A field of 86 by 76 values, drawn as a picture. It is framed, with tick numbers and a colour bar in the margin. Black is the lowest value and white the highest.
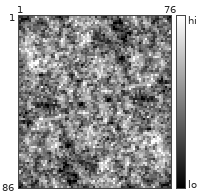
Average level on the scale: 50%. Grain: blotchy. Histogram: bell-shaped. Symmetry: a half turn.
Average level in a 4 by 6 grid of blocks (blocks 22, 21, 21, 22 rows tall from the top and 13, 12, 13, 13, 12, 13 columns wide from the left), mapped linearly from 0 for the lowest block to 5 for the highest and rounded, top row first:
4 4 5 0 1 2 / 4 4 4 4 2 2 / 2 2 4 4 4 4 / 2 1 0 5 4 4
